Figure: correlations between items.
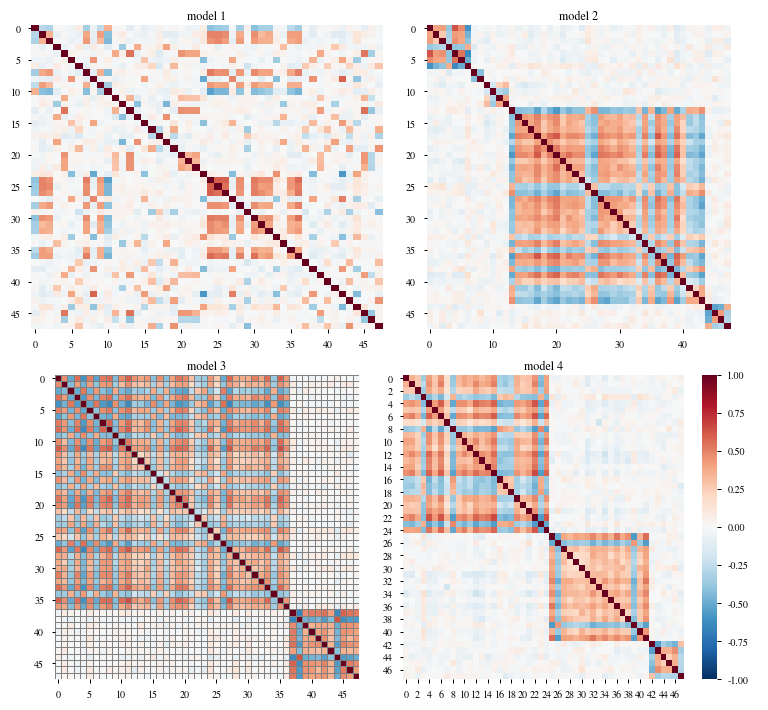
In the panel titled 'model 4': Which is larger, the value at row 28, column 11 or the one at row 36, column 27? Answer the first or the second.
the second
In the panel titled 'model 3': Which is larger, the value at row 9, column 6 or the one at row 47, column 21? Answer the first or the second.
the first
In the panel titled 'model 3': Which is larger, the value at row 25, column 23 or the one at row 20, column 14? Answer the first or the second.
the second
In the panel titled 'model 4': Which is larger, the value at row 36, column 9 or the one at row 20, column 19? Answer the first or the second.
the second
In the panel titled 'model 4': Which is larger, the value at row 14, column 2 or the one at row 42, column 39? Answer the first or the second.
the first
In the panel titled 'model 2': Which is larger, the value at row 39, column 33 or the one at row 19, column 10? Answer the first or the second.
the second
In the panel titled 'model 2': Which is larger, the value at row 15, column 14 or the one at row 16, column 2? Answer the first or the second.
the first
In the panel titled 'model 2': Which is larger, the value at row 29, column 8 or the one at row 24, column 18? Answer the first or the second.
the second
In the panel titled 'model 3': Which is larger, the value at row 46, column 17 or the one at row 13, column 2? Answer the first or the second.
the first
